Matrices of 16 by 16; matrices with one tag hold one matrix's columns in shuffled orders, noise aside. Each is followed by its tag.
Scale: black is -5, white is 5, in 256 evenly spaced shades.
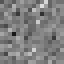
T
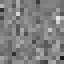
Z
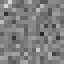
T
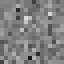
Z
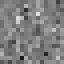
Z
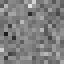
T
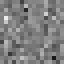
Z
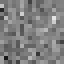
Z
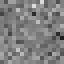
T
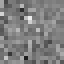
Z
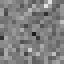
T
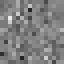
Z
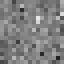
Z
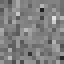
Z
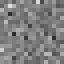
T
